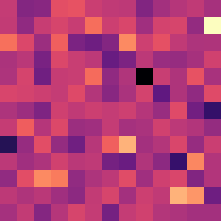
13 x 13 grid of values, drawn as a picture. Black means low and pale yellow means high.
Mirror symmetry: none. Grain: fine. Slope: none. Histogram: heavy tails on both sides. Roughest part: bottom right.
